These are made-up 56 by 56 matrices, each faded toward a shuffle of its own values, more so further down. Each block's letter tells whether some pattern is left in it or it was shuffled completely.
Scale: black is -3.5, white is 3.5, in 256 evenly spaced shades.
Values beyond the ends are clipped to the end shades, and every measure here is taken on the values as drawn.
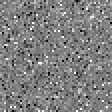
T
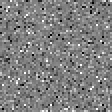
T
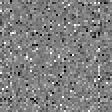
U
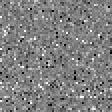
T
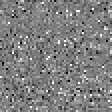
U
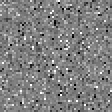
T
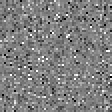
U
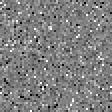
T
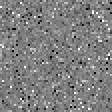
T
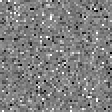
T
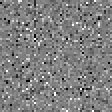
U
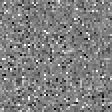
U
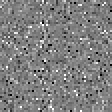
U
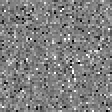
U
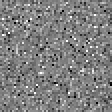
T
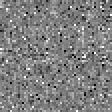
U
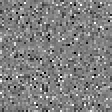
U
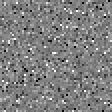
T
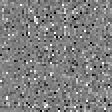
U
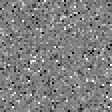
T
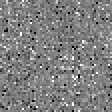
U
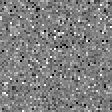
T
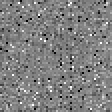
U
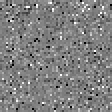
U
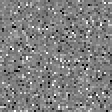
T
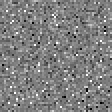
T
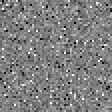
T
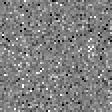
T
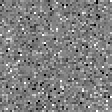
T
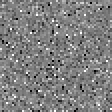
T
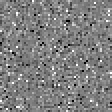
U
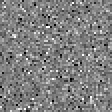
U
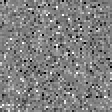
T
